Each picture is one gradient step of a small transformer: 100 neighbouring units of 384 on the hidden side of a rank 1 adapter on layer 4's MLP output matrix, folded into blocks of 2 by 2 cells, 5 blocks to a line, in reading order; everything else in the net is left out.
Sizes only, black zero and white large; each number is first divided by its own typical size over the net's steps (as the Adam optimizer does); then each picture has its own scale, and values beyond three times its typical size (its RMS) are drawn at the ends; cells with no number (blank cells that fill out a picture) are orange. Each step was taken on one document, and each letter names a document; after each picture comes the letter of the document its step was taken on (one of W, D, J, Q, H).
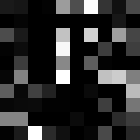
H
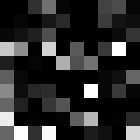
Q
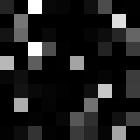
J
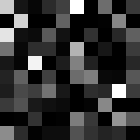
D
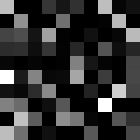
D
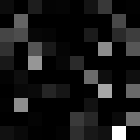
J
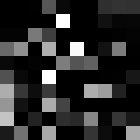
Q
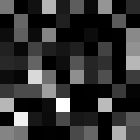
D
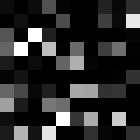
Q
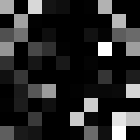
J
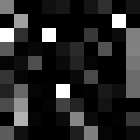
D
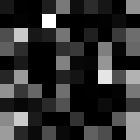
H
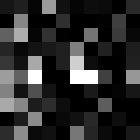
D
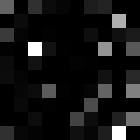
J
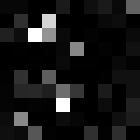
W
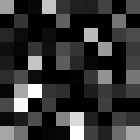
D
